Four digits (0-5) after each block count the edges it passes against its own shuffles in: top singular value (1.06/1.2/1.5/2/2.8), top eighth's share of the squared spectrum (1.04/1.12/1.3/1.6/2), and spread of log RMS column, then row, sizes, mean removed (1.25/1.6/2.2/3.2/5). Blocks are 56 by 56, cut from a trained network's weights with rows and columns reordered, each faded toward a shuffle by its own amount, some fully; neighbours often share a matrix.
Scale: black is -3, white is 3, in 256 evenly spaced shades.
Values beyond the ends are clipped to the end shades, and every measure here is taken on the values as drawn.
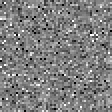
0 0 0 0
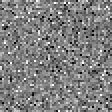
0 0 0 0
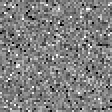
1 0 0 0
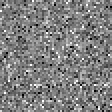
1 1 0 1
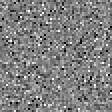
0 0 0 0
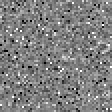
0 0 0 0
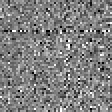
3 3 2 1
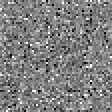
1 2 1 0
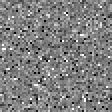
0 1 0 0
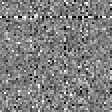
3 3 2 1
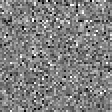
2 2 1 1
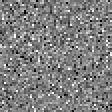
0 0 0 0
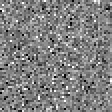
0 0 0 0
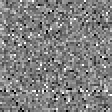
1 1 0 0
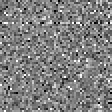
2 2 1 1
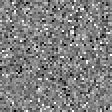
0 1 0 0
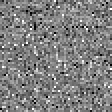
2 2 0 0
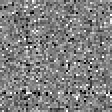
2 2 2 1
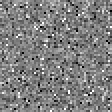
1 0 0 0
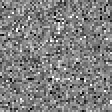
1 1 1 0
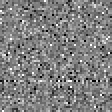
2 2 0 1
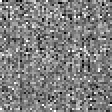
2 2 0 2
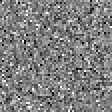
1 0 0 0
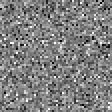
2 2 0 1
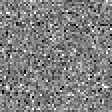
2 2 0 1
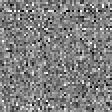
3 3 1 2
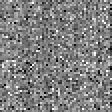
2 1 0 1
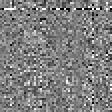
3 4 3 2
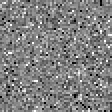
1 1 0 0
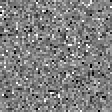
1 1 0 0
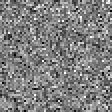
1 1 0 0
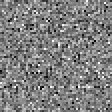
2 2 0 1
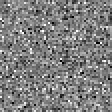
2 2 0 1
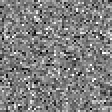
1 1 0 1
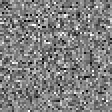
2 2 0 2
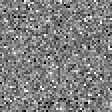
1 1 0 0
